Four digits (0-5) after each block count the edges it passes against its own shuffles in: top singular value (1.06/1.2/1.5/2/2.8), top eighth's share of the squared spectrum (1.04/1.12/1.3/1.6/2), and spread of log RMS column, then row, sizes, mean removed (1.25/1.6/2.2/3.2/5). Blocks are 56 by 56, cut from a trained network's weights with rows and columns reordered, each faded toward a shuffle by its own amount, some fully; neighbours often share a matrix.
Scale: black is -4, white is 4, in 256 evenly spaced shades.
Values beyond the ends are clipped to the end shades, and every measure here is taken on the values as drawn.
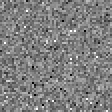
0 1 0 0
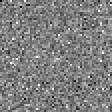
2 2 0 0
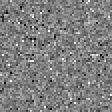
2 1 0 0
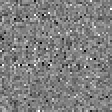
2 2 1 1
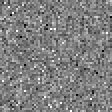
1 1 0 0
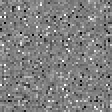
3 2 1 1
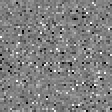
3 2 0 1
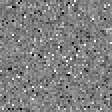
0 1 0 0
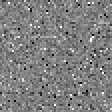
2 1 0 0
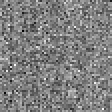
2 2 0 0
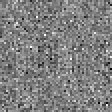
2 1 0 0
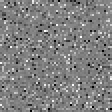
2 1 0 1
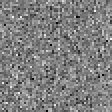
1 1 0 0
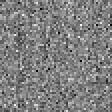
2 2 0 0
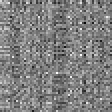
4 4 1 3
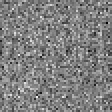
2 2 0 0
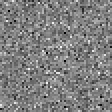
0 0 0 0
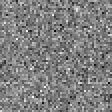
1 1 0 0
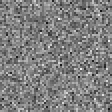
0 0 0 0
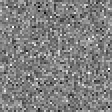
0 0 0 0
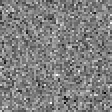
1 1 0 0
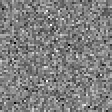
0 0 0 0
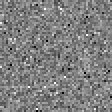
0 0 0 0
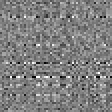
4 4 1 3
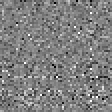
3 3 1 2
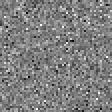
2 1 0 0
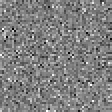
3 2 0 1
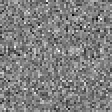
3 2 0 1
